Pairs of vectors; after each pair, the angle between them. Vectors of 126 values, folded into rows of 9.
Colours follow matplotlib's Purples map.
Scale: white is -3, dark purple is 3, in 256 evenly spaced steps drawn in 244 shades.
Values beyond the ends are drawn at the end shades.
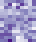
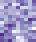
nearly parallel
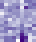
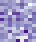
partly opposed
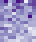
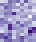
partly opposed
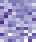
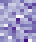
partly opposed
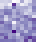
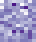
partly aligned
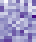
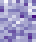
nearly parallel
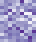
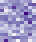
partly opposed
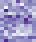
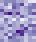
partly opposed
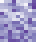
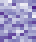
partly aligned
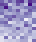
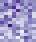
partly aligned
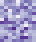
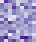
partly aligned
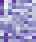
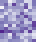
orthogonal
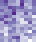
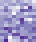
partly opposed
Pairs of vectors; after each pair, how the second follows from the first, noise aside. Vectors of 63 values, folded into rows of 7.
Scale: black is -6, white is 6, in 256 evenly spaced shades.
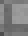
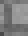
copied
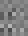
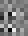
scaled up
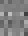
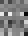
scaled up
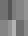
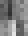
scaled up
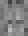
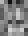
scaled up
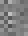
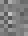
copied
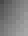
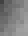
copied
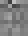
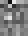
scaled up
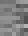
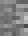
negated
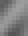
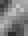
scaled up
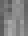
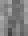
negated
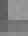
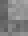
copied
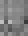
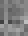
negated
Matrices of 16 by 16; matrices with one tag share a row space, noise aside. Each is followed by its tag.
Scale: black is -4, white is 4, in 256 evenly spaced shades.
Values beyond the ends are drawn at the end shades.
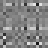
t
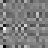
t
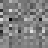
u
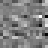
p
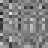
u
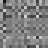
t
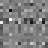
u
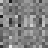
u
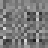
t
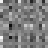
u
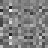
u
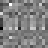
u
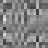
t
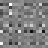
u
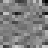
p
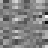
p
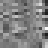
p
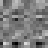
p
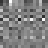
u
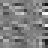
p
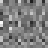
u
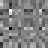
u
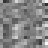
p
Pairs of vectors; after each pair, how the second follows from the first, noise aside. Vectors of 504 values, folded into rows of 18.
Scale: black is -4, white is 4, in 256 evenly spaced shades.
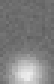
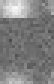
wrapped around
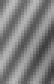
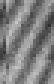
wrapped around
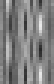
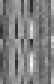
wrapped around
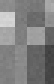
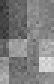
reversed
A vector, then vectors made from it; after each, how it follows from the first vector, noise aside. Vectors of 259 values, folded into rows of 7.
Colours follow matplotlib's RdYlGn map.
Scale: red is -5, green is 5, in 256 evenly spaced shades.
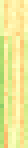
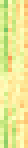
wrapped around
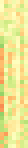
sign-scrambled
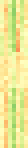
wrapped around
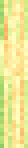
wrapped around
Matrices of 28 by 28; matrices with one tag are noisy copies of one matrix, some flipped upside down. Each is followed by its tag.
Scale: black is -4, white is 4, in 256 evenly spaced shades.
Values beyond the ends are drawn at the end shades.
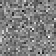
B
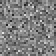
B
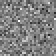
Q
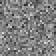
B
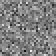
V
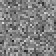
B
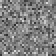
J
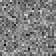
J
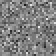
V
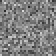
J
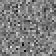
V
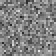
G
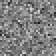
Q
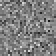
Q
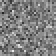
G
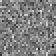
J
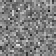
G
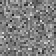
B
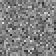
B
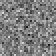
G
